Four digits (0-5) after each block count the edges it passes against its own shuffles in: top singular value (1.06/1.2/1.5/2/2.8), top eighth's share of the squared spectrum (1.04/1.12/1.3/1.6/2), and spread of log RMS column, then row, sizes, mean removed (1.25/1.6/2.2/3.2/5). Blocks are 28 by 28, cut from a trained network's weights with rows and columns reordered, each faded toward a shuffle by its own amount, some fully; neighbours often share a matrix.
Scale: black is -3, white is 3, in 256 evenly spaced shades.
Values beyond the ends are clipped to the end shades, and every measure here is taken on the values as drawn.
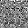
2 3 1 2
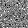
0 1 0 0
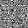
2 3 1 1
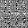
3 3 2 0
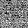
2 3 1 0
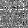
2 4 1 1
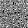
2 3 1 0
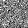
0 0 0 0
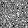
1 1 1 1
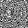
2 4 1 1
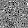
2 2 1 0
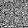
2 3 1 1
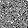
0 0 0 0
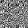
3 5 2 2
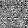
2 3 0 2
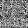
1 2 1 0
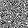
0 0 0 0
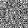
3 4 2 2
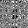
3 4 2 2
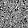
0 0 0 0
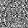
2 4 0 1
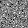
0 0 0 0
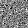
0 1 0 0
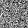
0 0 0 0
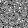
0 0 0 0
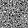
0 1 0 0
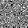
2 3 1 1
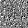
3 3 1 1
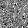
0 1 0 0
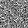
1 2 0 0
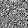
2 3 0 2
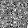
2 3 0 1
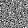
1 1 0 0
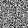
1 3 0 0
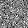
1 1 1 0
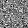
0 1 0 0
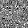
2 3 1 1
